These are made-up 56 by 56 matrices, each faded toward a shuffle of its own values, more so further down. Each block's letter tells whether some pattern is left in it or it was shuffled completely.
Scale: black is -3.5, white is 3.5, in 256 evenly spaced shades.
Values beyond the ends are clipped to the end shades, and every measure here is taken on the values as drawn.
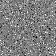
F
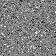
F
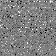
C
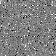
C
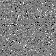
C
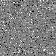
C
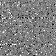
C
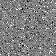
C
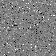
F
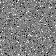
F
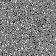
F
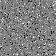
F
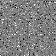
C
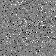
C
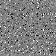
C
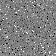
F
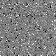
C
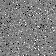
F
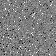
F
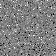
F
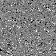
C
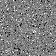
F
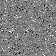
F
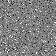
F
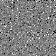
C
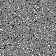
F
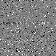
C
